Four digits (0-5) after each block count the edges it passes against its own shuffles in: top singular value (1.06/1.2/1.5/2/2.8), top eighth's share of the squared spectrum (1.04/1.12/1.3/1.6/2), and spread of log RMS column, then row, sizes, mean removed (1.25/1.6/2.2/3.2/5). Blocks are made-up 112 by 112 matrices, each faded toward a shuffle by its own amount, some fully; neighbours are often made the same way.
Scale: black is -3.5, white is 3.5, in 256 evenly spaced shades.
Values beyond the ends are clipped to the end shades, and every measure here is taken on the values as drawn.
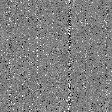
2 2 3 0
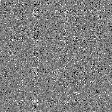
1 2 3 3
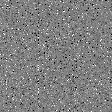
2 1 1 0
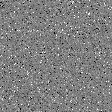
0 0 0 0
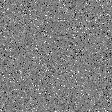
0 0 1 0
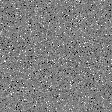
0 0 0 0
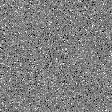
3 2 0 0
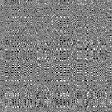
5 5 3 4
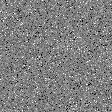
0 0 0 0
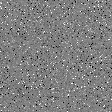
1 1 0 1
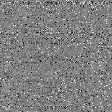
4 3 1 2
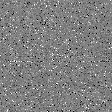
3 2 0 1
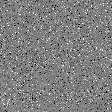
2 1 0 1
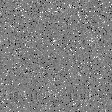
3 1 0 1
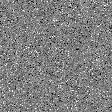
1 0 0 0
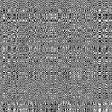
5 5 4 4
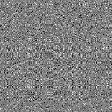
5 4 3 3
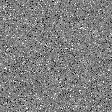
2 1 0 0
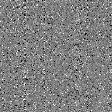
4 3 2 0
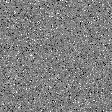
0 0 0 0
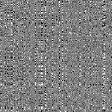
5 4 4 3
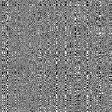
5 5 4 3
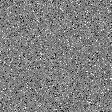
2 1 0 0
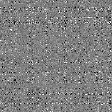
2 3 3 3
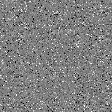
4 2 1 1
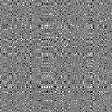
5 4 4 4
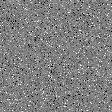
3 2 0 0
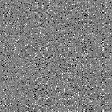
4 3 2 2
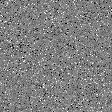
2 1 0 0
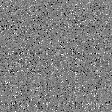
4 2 1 2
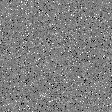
1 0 0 0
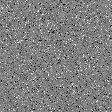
0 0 0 0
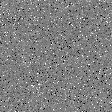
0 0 0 0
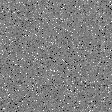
2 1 0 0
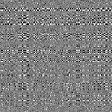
5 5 3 4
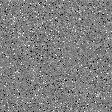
1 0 0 0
